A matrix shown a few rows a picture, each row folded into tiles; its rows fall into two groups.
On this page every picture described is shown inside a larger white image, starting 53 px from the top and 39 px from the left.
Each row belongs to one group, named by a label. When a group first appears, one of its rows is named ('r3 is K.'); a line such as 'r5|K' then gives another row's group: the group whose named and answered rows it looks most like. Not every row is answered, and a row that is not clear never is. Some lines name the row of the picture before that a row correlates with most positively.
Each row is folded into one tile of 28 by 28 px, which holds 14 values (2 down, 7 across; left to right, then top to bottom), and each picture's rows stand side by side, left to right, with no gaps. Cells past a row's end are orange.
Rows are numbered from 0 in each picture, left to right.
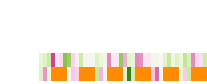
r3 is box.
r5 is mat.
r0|mat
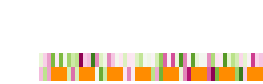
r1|mat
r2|box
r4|mat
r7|box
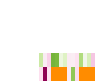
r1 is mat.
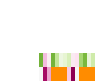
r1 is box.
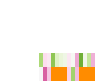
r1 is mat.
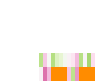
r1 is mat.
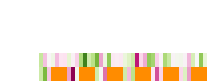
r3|mat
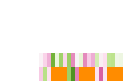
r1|box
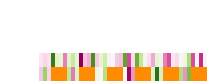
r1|mat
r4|box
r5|mat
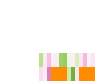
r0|mat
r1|box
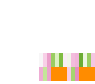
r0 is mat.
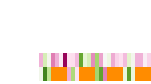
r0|box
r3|box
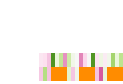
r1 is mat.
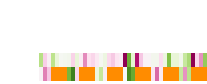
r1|box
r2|box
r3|box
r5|mat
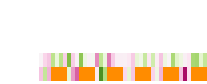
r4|mat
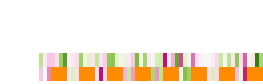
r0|mat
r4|mat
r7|mat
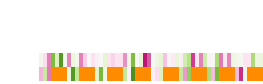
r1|box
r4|mat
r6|mat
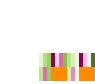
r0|mat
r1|mat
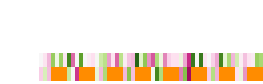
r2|mat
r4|box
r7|mat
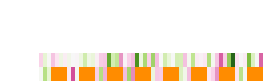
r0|box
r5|box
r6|mat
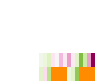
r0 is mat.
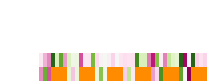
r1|mat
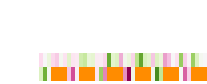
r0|box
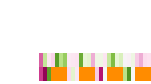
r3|box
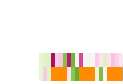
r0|mat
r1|box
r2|box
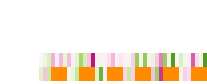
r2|box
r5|mat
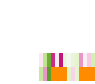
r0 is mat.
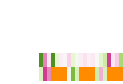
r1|box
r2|mat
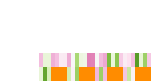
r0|box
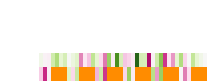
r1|mat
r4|mat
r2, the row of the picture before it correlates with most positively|2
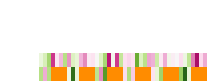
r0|mat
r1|box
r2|mat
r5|box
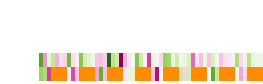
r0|box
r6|box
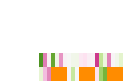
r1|box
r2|box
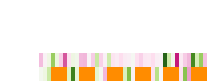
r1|box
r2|box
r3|box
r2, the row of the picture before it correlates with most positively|0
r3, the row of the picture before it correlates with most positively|1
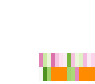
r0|box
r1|box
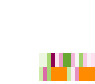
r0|mat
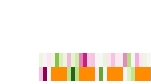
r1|box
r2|box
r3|box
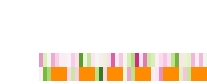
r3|mat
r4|mat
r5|mat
